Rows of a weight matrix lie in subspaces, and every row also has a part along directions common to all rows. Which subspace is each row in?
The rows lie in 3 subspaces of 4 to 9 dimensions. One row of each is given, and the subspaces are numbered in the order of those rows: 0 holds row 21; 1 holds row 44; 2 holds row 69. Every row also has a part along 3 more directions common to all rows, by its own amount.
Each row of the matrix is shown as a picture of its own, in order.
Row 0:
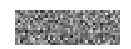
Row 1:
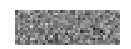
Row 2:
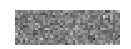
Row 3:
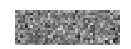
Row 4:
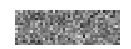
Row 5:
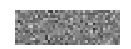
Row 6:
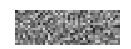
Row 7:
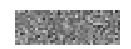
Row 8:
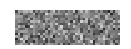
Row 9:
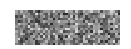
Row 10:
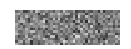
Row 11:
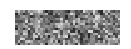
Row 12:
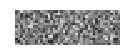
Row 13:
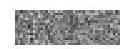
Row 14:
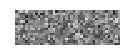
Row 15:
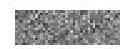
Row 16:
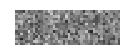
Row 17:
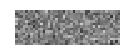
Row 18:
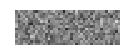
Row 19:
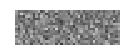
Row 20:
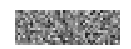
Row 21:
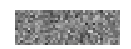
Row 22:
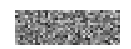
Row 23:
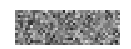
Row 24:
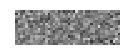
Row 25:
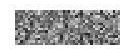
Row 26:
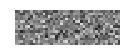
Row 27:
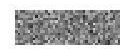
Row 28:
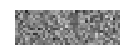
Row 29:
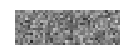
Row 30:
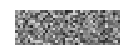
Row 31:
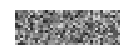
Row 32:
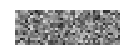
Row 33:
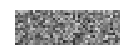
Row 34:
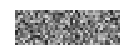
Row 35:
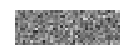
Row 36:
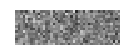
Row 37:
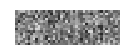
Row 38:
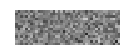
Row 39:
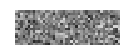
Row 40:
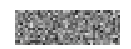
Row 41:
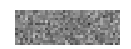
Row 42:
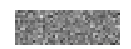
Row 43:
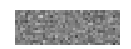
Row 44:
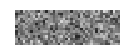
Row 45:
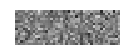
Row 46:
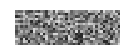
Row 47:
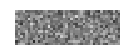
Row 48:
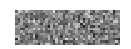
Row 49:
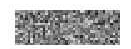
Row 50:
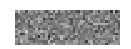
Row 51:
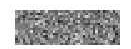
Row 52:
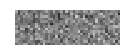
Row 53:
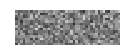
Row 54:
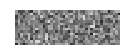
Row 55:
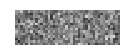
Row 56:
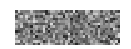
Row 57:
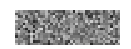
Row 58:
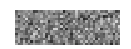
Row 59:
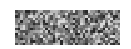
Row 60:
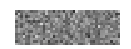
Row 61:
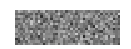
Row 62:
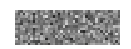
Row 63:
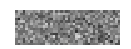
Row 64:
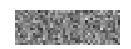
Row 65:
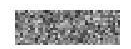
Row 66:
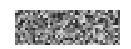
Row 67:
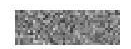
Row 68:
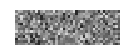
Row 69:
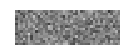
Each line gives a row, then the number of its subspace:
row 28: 2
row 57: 2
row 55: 1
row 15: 2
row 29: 2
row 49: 2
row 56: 1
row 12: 1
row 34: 1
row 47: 0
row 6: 2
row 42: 2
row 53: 2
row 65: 0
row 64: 0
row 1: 1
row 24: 1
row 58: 2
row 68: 1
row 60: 1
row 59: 2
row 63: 1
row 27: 0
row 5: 0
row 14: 1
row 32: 0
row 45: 0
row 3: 1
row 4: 1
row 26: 1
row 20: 1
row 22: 1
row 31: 0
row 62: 1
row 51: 1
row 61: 1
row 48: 1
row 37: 0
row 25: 0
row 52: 1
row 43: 2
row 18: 2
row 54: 2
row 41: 2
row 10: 1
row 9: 1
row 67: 2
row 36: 1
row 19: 1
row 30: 2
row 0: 0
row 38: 0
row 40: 0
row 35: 2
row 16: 0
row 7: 0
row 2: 2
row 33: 1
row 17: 2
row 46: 1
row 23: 2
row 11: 0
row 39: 2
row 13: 2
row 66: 1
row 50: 0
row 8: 1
